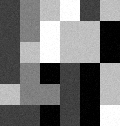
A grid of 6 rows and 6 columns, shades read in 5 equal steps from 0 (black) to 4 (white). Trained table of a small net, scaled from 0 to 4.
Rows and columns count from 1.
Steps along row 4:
up down up down up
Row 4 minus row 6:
0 1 0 0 0 -1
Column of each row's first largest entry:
4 3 3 6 1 6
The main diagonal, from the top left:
1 2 4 1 0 4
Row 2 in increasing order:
0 1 2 3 3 4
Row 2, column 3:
4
